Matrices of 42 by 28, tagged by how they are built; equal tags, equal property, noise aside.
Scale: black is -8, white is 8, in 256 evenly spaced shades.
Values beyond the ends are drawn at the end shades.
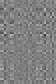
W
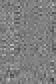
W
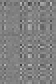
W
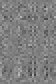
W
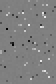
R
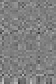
W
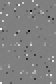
R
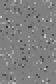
R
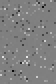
R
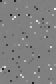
R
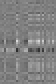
W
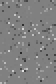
R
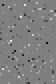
R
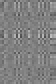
W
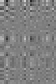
W
